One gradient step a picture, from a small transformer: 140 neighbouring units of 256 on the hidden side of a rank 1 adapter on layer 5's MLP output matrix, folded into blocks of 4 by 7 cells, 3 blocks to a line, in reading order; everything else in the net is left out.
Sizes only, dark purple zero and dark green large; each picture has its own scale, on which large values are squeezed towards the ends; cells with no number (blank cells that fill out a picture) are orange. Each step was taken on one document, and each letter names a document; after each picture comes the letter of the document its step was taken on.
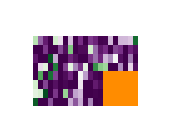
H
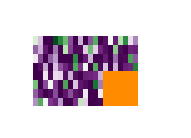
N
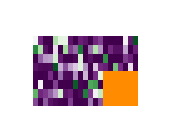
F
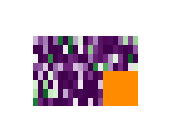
H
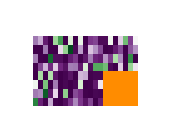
H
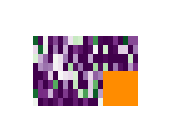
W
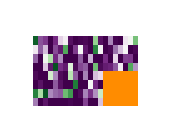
F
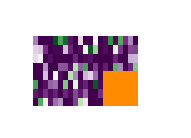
N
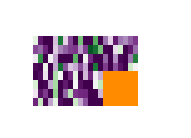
N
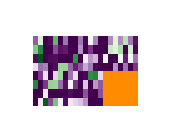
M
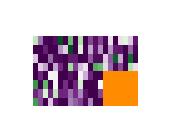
H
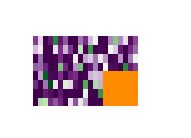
M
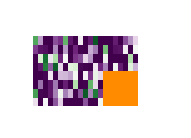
W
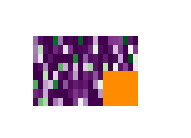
N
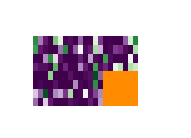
F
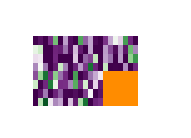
M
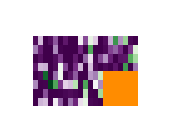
M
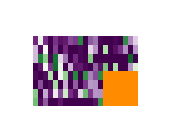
W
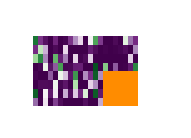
W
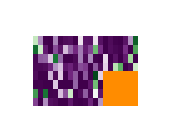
F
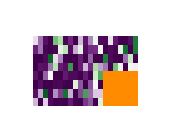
F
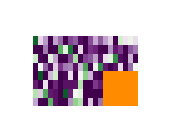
H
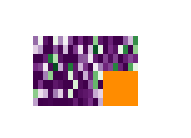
F
